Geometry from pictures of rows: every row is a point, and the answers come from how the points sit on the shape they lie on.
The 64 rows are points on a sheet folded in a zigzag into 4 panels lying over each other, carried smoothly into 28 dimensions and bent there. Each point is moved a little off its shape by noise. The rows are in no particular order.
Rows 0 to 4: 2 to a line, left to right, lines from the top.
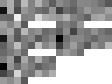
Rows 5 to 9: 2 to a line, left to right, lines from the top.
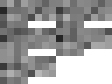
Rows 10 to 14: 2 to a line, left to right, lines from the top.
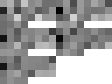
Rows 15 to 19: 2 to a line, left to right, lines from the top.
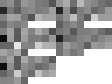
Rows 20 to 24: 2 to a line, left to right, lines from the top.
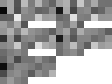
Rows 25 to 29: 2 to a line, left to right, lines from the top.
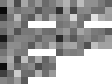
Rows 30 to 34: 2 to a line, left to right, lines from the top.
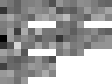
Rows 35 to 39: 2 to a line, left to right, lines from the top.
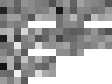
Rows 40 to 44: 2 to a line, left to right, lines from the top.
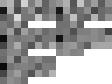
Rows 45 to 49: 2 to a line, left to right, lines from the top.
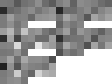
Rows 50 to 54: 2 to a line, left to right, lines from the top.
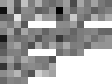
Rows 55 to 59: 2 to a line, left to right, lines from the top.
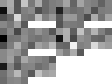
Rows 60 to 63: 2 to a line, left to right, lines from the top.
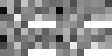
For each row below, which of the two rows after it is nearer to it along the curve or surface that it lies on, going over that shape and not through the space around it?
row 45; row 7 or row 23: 7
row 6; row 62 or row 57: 62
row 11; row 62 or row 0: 0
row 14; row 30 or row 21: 30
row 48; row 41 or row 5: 5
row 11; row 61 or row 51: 61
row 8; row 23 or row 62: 23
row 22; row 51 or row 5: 51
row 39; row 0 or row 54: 0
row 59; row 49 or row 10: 10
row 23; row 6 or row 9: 9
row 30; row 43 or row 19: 43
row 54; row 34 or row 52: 34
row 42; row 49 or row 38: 38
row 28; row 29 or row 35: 35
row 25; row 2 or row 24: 24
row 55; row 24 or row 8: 24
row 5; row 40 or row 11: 40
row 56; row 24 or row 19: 24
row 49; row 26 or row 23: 26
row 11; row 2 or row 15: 15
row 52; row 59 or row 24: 24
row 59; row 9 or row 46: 9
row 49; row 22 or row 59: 22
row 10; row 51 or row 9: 9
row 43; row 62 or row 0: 0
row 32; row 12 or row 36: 36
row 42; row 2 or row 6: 6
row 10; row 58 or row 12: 58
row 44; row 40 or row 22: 40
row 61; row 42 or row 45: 45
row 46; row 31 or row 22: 31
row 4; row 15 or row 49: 15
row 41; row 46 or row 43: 46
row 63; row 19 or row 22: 22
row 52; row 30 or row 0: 30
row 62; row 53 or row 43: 53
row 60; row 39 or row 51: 39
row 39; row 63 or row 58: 58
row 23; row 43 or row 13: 43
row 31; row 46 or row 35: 35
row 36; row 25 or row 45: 45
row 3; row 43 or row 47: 43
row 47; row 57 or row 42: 57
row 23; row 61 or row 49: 61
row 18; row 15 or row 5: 15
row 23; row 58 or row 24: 58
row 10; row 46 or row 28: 28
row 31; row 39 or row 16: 16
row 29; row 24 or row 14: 24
